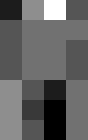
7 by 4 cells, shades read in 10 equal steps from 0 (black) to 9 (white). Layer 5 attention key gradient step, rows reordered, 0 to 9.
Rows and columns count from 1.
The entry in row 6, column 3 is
0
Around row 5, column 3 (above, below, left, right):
4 0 3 4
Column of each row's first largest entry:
3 2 2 2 1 1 1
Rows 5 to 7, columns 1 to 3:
5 3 1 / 5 2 0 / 5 3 0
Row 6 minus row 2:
2 -2 -4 0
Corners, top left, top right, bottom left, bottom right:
1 3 5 4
